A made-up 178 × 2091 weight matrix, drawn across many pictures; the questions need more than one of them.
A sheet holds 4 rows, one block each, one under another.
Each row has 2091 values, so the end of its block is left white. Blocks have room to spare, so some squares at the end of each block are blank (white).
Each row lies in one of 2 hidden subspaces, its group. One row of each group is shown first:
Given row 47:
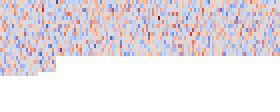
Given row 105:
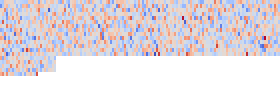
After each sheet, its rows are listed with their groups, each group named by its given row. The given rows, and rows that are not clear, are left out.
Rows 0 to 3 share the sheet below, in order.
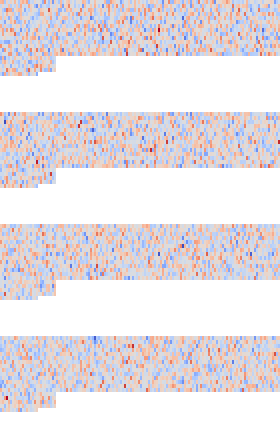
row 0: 105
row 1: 105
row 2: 47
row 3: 47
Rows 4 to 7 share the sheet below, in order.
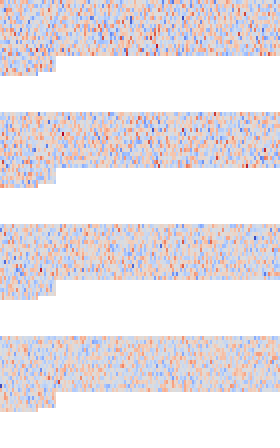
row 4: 105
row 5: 105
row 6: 105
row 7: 47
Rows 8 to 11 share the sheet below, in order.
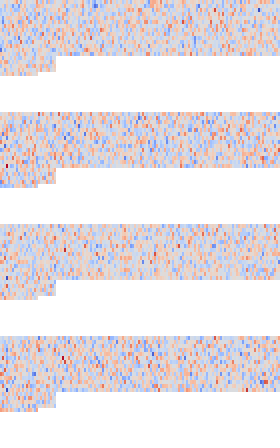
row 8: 47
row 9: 105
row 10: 105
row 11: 105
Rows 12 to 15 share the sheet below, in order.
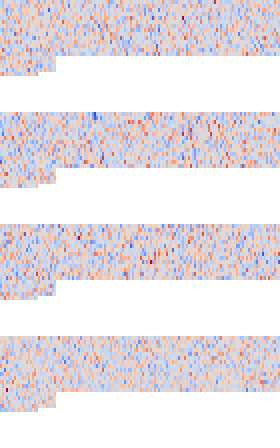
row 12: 105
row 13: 47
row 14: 105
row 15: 105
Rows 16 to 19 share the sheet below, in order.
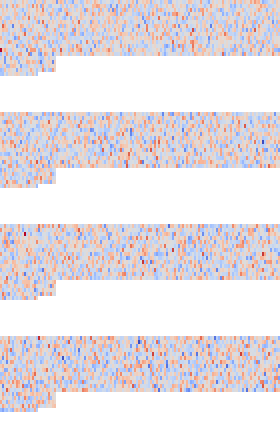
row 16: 47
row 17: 105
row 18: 105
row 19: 105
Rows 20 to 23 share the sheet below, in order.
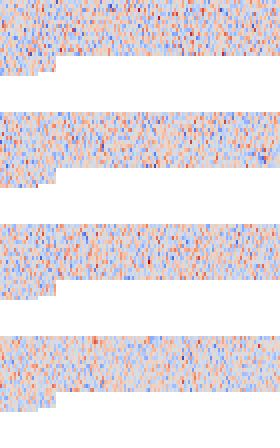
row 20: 47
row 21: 105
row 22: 47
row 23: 47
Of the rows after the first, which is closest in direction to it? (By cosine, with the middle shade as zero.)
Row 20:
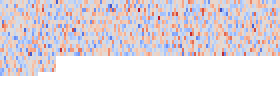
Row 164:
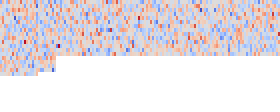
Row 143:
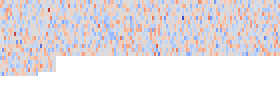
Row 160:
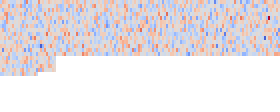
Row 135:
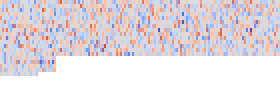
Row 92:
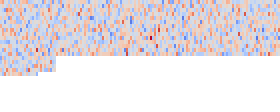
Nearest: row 135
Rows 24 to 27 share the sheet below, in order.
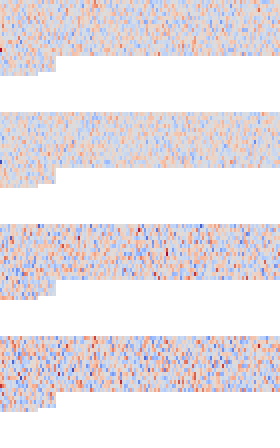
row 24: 47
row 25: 47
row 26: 105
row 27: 47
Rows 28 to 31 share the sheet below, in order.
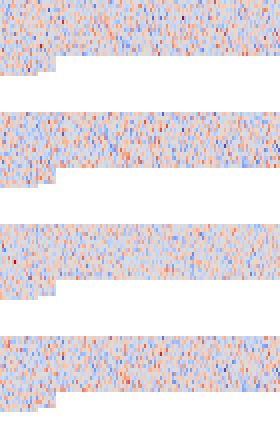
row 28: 105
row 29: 105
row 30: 47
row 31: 105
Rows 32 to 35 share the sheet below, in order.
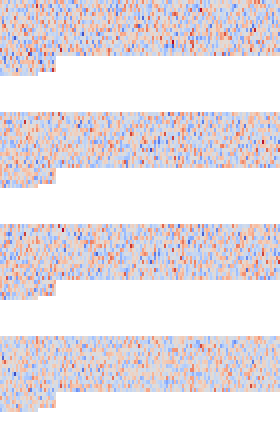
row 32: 47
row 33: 105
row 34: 105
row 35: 47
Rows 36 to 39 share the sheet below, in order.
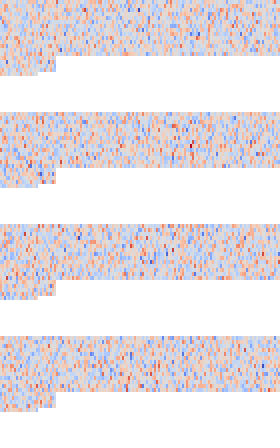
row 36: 47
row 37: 47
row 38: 105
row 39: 105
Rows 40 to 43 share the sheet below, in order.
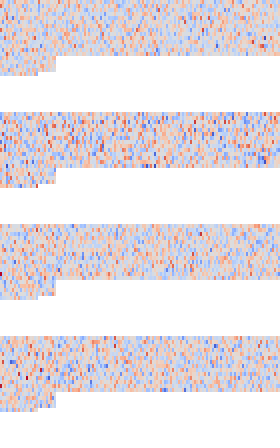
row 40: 105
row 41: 105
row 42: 47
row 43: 47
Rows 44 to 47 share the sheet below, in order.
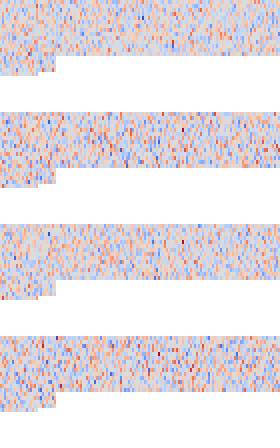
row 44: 47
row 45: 105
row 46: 105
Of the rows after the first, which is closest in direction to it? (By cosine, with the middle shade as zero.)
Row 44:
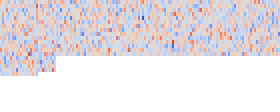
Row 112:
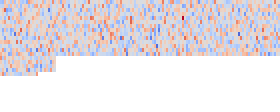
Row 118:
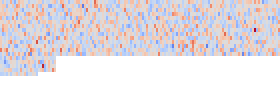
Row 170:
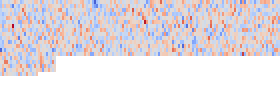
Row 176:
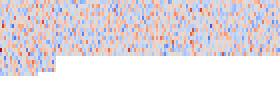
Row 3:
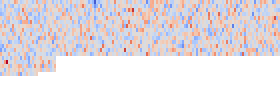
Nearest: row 176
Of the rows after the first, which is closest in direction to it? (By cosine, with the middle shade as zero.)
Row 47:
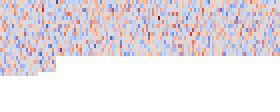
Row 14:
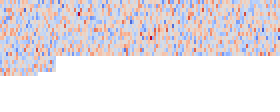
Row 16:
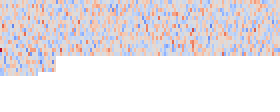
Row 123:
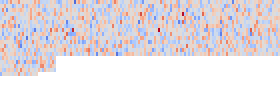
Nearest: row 16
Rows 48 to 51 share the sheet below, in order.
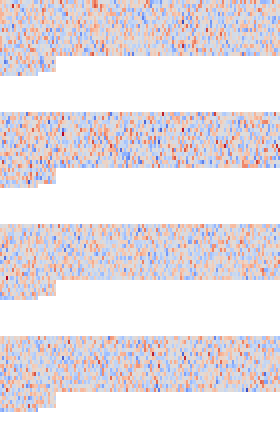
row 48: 47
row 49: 105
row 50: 105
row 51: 105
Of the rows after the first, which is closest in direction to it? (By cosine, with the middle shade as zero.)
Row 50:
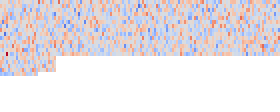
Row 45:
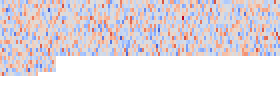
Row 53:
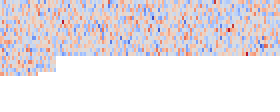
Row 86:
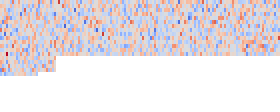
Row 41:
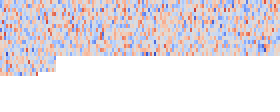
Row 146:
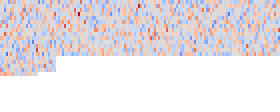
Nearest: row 86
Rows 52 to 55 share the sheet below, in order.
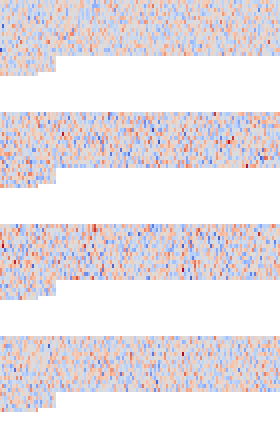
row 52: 47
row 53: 105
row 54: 47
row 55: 105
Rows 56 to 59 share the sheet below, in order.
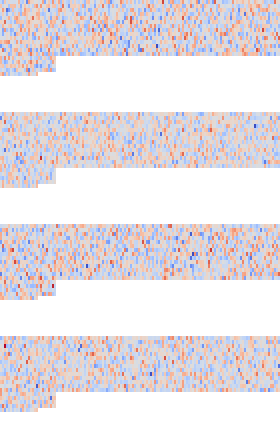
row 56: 105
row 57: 105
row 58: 47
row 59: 105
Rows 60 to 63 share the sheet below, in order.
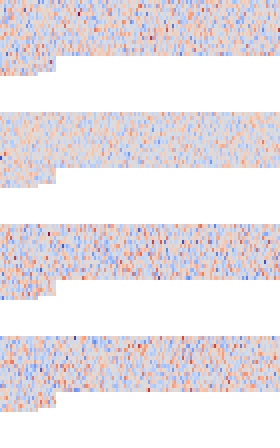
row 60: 105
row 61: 105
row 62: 105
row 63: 47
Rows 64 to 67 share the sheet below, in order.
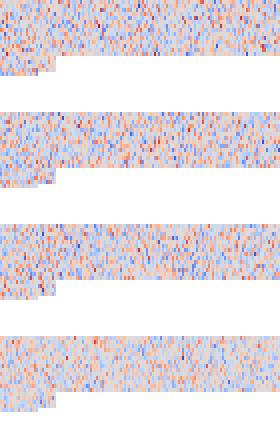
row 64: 105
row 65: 105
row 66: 47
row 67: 47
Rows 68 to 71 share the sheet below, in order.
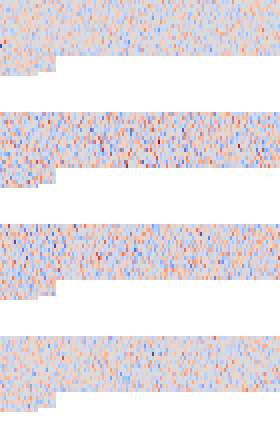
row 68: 105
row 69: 105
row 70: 47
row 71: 105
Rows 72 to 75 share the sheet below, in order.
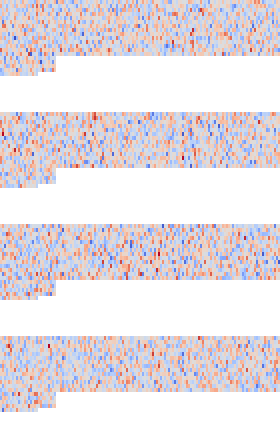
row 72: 47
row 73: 47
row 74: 105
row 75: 105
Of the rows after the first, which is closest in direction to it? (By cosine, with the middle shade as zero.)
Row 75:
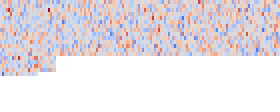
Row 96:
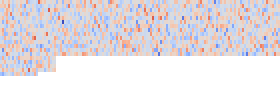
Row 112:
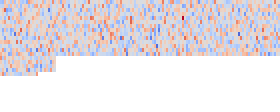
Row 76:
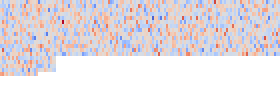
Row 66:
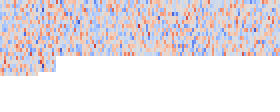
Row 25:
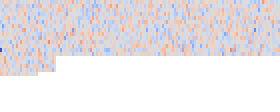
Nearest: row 96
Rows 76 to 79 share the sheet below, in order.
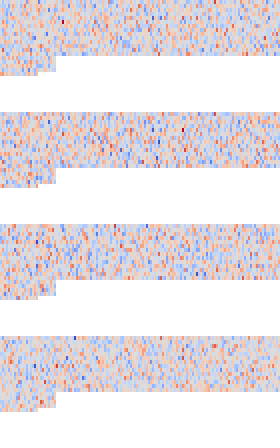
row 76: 105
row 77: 105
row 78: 47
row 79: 47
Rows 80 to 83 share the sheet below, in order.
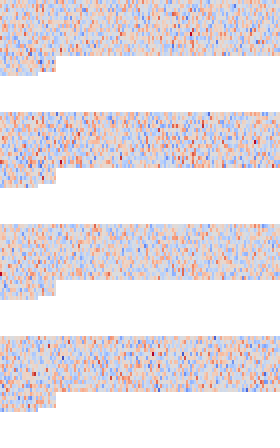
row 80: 47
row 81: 47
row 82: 47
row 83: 105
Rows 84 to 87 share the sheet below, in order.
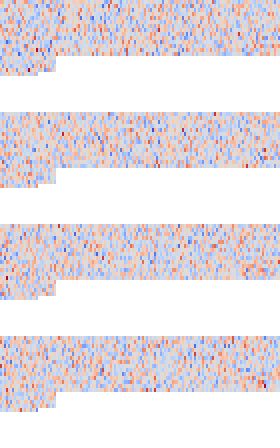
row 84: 105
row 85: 105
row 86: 105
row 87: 105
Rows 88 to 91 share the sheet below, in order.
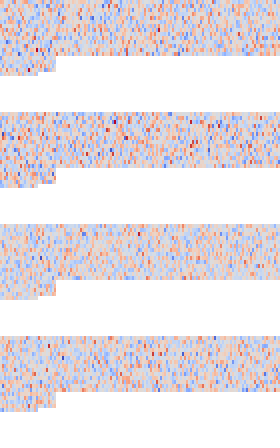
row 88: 105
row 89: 47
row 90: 47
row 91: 105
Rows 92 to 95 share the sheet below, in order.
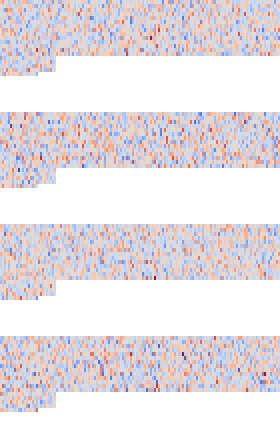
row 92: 105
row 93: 105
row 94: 105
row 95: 105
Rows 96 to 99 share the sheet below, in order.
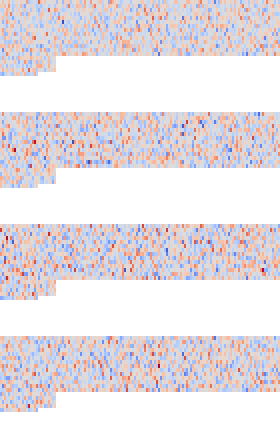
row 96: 105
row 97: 47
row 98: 105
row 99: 105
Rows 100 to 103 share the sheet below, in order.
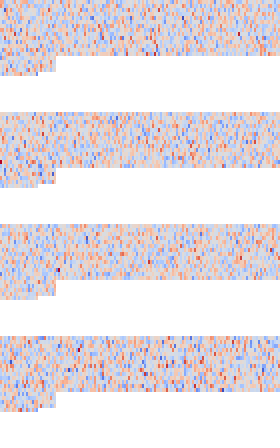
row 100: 105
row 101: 47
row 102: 47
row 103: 105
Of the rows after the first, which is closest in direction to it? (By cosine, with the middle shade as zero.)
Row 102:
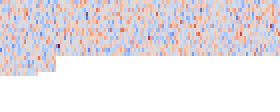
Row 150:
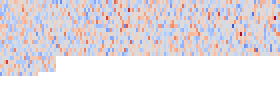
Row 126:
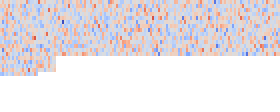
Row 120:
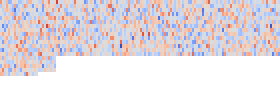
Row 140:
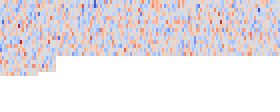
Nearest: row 150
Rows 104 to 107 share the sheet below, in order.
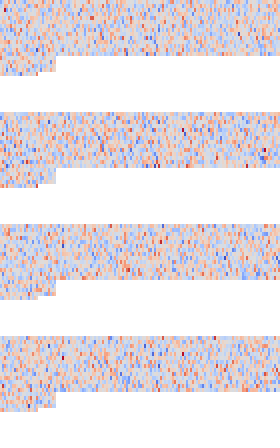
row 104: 105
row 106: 105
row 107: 105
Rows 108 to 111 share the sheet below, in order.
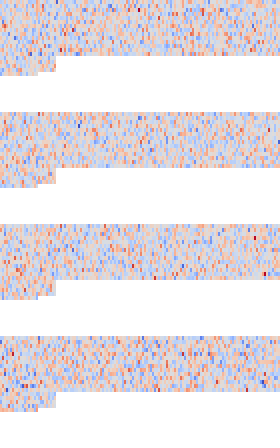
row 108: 47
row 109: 105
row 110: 105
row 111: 105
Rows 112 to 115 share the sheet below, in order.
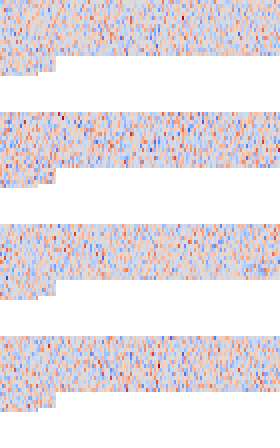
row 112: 105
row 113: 105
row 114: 105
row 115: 105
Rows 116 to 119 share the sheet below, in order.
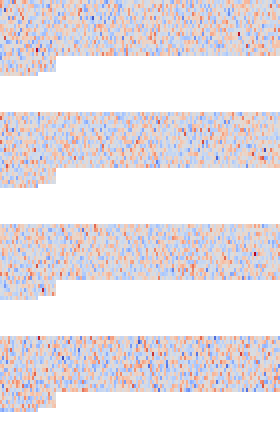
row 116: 105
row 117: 105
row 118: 47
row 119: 105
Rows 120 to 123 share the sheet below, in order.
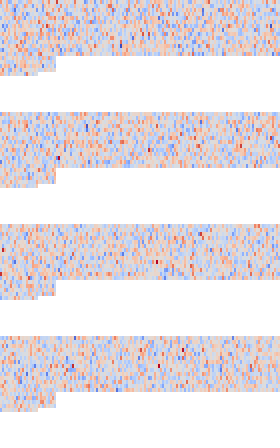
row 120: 47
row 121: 47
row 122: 47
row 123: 47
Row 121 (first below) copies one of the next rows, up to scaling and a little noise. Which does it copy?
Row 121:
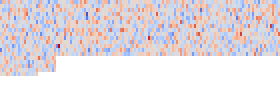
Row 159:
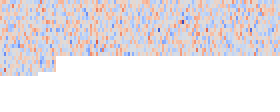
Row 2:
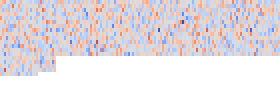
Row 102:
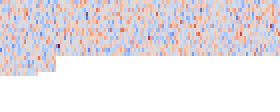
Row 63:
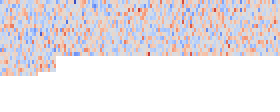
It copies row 102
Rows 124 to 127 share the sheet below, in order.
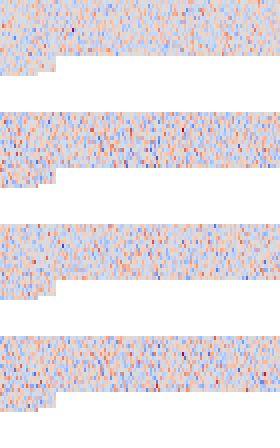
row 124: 47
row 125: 105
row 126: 105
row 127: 105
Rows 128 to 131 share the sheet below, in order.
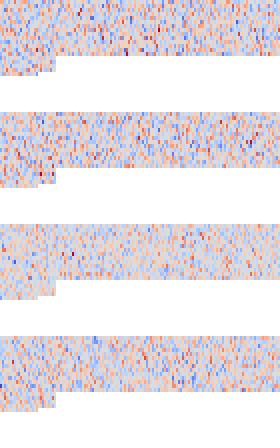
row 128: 105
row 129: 47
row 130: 47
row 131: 47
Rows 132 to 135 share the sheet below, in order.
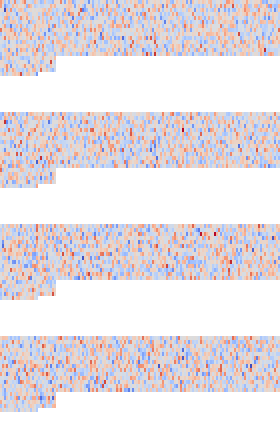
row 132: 105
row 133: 105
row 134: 47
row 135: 47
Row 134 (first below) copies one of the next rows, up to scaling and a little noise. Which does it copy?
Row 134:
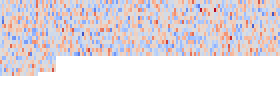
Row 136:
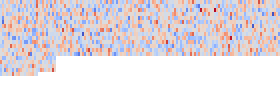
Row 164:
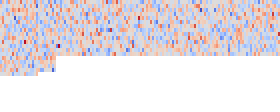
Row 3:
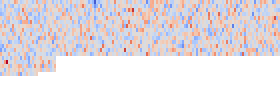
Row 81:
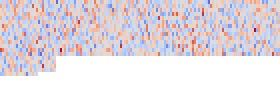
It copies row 136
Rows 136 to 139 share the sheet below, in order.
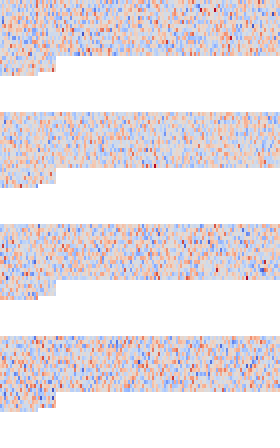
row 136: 47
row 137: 105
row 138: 105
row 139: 47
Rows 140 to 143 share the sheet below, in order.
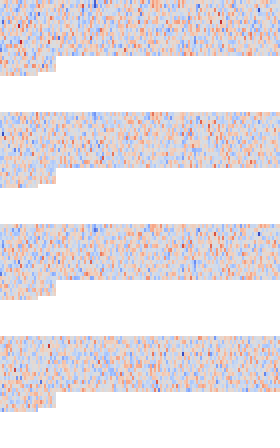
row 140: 47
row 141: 47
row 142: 47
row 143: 105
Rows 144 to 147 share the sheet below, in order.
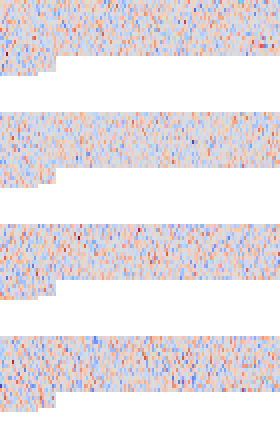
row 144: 105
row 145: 47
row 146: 105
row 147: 47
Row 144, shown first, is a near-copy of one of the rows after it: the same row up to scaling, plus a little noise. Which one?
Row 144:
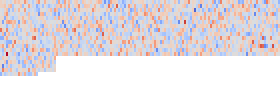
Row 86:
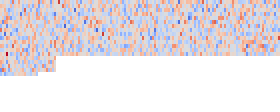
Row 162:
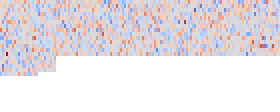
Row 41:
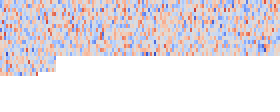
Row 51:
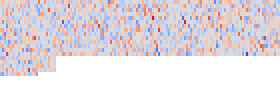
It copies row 162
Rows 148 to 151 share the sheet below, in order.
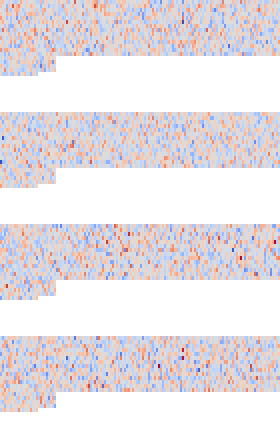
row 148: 47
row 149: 47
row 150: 47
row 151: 47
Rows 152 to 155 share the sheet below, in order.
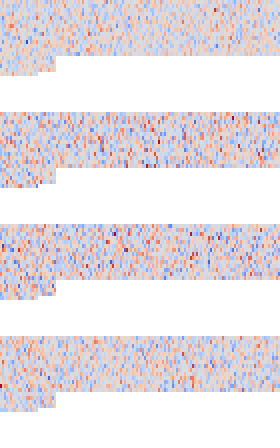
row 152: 47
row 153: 105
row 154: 47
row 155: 47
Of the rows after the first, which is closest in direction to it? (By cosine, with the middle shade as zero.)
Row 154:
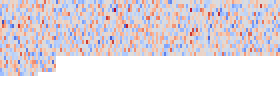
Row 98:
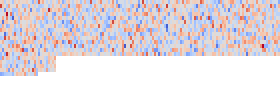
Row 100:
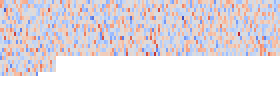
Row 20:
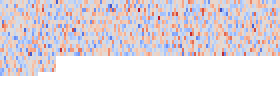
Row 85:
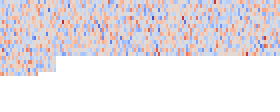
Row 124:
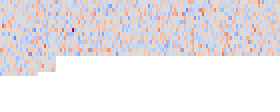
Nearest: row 20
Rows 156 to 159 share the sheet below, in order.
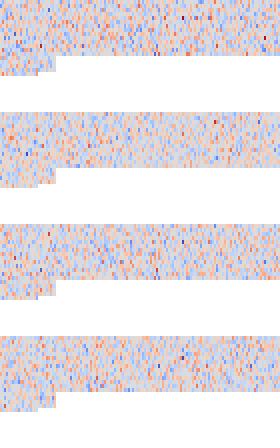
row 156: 105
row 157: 47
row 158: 105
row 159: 47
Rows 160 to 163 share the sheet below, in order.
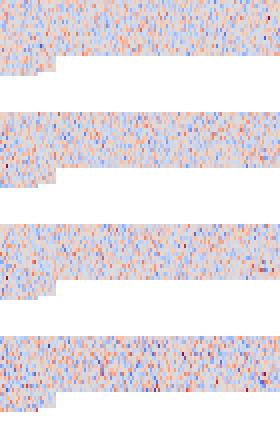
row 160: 105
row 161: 105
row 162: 105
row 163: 105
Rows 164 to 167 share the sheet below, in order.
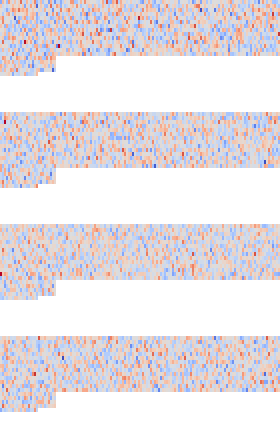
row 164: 47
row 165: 105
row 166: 47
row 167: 105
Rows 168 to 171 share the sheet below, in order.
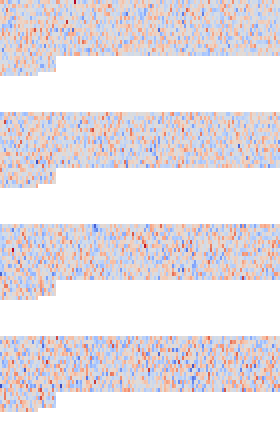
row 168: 47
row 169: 105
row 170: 47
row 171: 47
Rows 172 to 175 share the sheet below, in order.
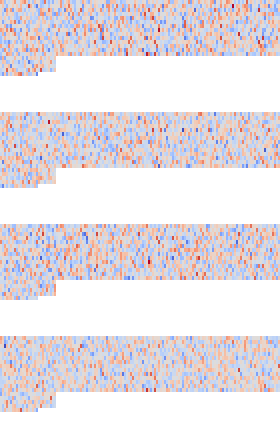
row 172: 105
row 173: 105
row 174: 47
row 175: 105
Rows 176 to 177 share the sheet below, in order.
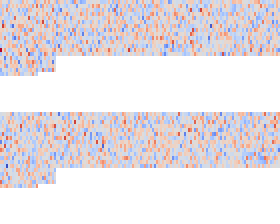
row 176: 47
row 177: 105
